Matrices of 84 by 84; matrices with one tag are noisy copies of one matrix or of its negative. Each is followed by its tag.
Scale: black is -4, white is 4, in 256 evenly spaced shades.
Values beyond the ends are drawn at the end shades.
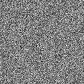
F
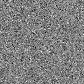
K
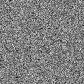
K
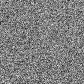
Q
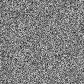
F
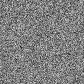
F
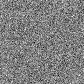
F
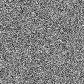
K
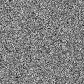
K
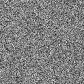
K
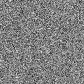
K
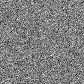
Q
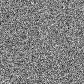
Q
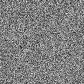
F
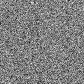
Q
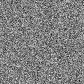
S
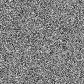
K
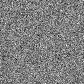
F
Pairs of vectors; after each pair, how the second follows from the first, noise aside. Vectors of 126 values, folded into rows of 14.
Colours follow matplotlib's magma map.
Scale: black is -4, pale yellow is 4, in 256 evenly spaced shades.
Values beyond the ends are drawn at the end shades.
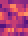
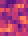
wrapped around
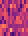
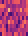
wrapped around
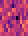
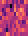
wrapped around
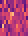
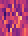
wrapped around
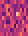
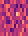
copied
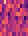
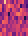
copied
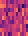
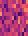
wrapped around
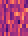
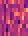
copied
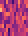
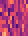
wrapped around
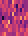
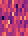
copied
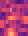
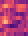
wrapped around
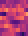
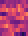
copied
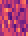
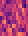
wrapped around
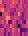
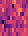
wrapped around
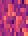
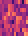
copied
